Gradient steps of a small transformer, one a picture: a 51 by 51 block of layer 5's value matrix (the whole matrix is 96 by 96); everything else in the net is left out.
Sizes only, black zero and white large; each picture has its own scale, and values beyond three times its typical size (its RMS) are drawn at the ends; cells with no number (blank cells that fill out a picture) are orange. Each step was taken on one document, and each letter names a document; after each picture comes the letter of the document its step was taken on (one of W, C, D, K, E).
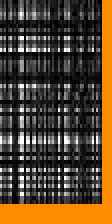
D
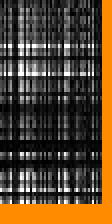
D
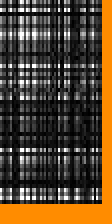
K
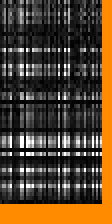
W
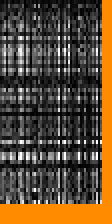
W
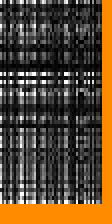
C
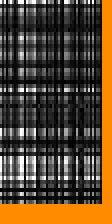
C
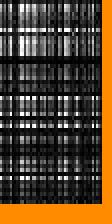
K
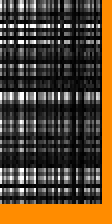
C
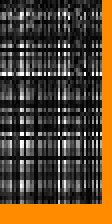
W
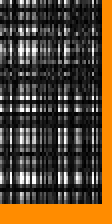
D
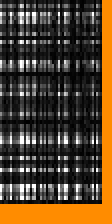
K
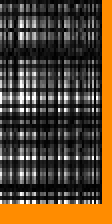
C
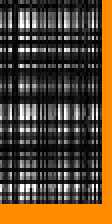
K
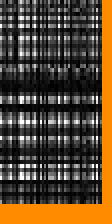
K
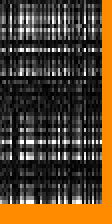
W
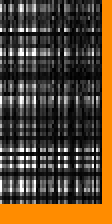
C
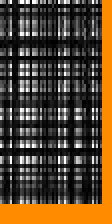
D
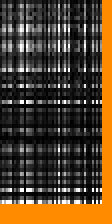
W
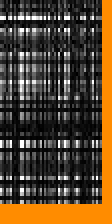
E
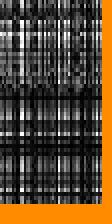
E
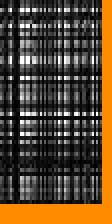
K
